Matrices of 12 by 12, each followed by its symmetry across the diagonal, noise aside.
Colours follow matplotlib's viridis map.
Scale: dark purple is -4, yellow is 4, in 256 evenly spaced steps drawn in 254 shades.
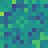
symmetric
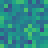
symmetric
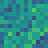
symmetric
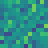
antisymmetric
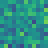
antisymmetric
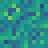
symmetric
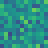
antisymmetric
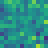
antisymmetric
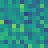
antisymmetric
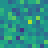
antisymmetric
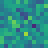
antisymmetric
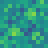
symmetric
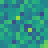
symmetric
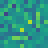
symmetric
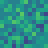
symmetric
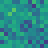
symmetric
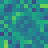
symmetric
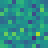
antisymmetric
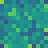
symmetric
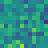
antisymmetric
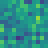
antisymmetric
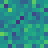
symmetric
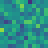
antisymmetric
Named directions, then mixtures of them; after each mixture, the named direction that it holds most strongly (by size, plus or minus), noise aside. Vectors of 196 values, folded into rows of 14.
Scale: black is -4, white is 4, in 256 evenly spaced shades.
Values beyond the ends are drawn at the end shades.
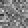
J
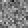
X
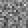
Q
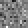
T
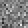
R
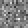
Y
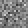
Q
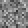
X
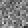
R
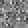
Y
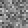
J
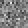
Y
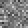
J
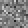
Y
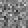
Q
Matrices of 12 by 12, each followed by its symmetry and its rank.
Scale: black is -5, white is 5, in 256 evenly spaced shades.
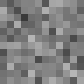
neither, full rank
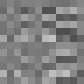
neither, rank two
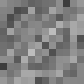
symmetric, full rank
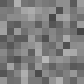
neither, full rank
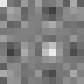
symmetric, rank two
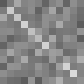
symmetric, full rank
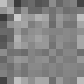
symmetric, rank two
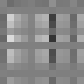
neither, rank one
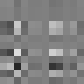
neither, rank one
